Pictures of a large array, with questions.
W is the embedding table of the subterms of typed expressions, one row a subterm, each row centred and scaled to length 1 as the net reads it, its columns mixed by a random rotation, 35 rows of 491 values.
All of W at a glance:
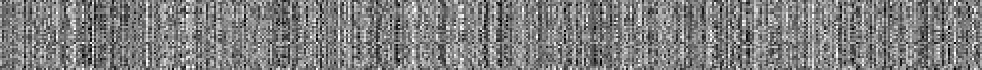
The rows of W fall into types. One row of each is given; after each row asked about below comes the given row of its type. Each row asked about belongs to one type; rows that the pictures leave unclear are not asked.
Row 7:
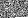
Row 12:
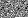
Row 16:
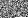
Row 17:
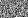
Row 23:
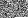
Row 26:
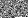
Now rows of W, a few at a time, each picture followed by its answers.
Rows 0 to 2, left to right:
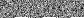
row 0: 23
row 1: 17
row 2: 12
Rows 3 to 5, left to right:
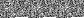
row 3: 7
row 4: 7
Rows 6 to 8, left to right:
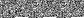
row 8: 7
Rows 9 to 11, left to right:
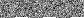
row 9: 17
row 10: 12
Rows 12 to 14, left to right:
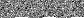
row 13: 16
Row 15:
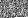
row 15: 17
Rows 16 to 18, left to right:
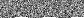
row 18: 26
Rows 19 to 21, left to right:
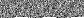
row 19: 17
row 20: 17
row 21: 7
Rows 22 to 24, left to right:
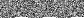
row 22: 16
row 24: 16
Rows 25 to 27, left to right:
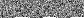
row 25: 16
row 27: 23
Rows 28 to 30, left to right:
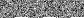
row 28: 23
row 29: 16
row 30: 12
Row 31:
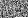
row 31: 16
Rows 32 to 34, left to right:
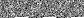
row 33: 7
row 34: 7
